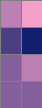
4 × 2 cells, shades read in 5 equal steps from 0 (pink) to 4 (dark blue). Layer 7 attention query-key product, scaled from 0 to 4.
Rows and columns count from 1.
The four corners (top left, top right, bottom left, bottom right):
1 0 2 2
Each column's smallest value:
1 0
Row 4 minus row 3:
0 1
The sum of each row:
1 7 3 4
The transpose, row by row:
1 3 2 2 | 0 4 1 2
